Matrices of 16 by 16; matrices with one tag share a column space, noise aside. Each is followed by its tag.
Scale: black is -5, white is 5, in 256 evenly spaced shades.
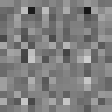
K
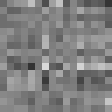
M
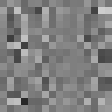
K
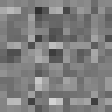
K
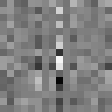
M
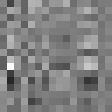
M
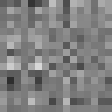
M
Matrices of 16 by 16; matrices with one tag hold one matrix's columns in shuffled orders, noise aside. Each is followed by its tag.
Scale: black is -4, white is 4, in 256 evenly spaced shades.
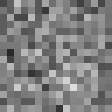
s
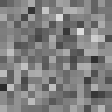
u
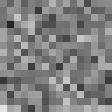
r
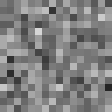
u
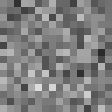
s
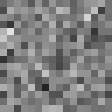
u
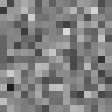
u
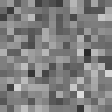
s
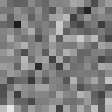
r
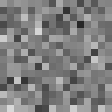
r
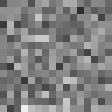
r
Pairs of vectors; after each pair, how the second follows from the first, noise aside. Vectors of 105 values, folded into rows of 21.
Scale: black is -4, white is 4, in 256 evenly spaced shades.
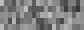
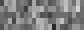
negated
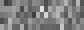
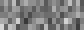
shuffled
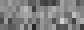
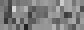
shuffled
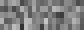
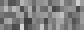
negated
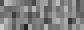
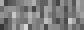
negated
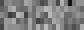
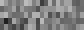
shuffled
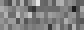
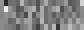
shuffled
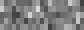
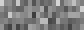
shuffled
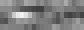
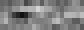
negated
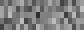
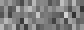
negated
